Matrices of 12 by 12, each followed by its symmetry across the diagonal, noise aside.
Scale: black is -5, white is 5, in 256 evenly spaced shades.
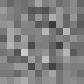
antisymmetric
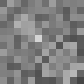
symmetric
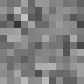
antisymmetric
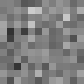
antisymmetric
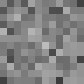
symmetric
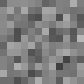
symmetric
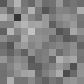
symmetric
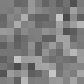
symmetric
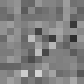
antisymmetric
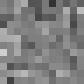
antisymmetric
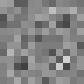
symmetric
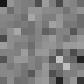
symmetric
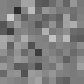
antisymmetric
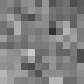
antisymmetric
